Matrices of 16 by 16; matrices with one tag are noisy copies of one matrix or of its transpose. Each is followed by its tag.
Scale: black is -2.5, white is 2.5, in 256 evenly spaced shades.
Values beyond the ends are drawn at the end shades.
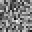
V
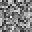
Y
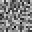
V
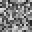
Y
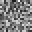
V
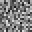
V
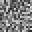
V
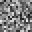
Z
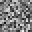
Z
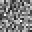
V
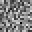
V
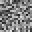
V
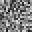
V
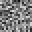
V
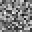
Z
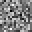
Z
